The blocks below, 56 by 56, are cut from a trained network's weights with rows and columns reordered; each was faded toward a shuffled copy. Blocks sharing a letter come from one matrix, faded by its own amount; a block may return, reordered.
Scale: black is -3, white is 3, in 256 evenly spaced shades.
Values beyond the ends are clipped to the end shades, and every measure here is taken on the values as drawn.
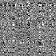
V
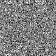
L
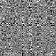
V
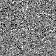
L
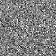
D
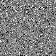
L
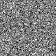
L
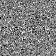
L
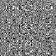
V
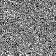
L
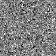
D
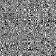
V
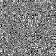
D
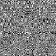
V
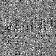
D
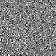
D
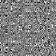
V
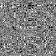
V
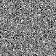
L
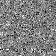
L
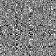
V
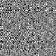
V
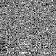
D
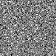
D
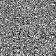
D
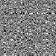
V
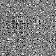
D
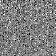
D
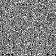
L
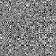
V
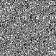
D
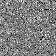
L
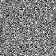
D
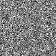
D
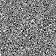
L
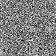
L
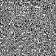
D
